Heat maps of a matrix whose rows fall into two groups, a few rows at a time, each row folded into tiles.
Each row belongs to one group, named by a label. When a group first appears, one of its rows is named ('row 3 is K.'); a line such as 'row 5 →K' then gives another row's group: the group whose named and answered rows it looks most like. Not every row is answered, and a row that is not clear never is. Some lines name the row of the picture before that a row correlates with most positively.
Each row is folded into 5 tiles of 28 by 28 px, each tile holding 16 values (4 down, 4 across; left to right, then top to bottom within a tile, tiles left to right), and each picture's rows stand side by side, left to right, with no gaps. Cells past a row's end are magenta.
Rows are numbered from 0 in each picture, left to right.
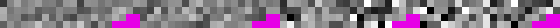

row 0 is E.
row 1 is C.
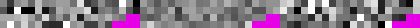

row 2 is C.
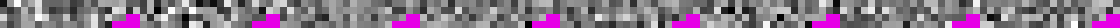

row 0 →E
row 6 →C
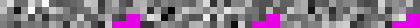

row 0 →C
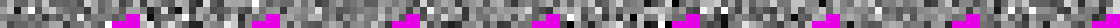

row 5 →C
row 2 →E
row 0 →C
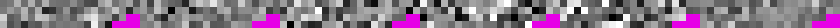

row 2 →E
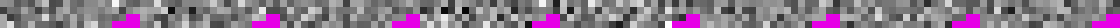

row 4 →C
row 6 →E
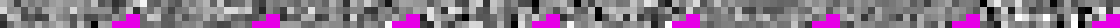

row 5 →E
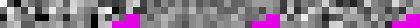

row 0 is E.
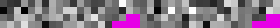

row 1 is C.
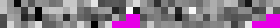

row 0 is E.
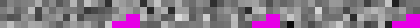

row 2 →E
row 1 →E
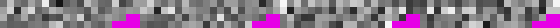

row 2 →C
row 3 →C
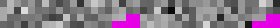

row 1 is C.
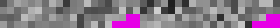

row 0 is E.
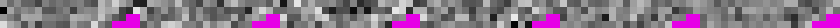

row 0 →E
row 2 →E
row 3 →E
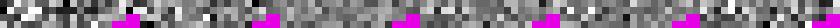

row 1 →E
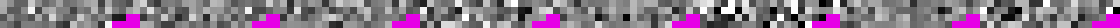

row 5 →C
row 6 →E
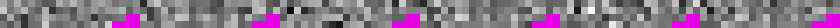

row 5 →E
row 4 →C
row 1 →E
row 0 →C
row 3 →E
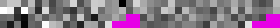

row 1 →C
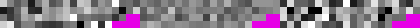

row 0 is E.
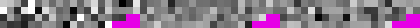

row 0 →C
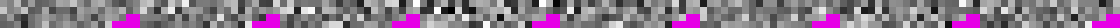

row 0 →C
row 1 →C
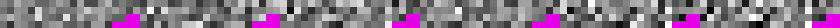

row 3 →E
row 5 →C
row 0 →E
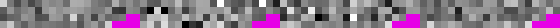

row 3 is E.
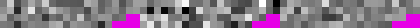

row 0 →C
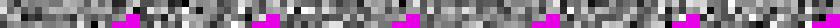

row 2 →C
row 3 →C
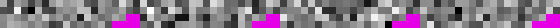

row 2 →E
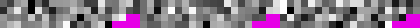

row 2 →C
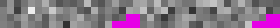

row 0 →C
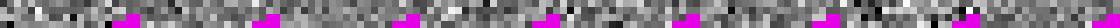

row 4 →C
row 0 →E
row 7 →C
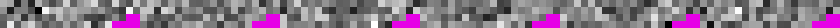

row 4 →E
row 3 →E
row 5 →E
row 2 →E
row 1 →C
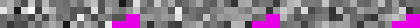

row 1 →E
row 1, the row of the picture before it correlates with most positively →4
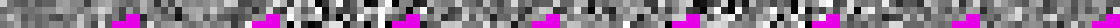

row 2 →E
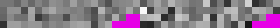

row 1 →E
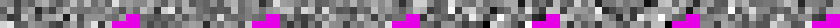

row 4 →E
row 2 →C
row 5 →C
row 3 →C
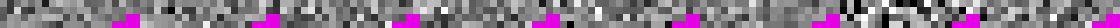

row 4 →E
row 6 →C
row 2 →C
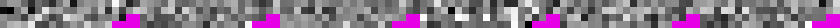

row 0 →E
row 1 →C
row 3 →E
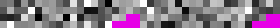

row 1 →E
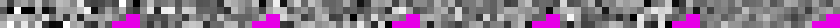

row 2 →E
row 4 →E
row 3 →E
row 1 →C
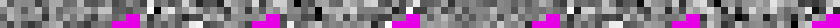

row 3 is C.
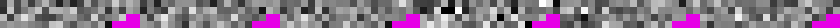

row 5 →E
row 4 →C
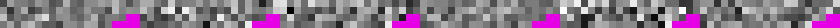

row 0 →E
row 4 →C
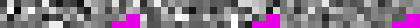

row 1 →E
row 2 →C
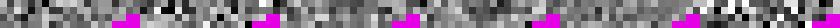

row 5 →C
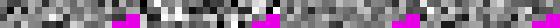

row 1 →E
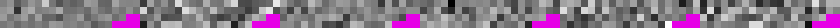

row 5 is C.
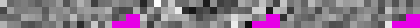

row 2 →C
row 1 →E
